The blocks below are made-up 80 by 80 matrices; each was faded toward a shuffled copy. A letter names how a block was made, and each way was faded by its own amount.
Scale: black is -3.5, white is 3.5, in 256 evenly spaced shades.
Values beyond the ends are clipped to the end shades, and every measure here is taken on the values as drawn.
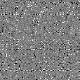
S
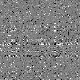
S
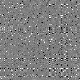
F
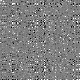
F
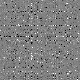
F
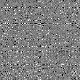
S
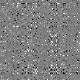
F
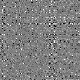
F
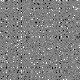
F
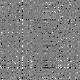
F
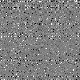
S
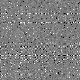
S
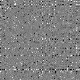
F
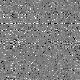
S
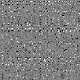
F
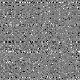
S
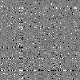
F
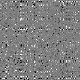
F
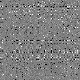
F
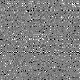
S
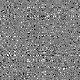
S
